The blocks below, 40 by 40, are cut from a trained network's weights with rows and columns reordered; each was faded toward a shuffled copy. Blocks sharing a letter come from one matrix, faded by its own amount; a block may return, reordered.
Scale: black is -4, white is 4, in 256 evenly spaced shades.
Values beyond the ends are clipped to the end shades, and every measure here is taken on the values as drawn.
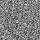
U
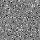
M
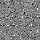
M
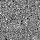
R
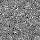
M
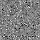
M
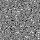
M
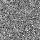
R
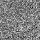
U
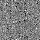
R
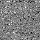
M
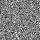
R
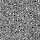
R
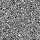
R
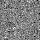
R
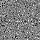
M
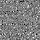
M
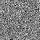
U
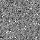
R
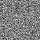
U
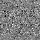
M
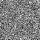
U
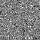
M
